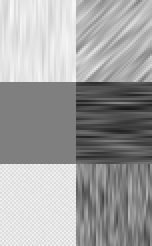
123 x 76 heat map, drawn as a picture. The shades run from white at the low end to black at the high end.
The table splits into 3 rows of 2 panels. Panel 1,1: very low, streaked downward, faint in contrast. Panel 1,2: low, slanting up to the right. Panel 2,1: middling, flat. Panel 2,2: high, streaked across. Panel 3,1: very low, checkered, faint in contrast. Panel 3,2: middling, streaked downward.
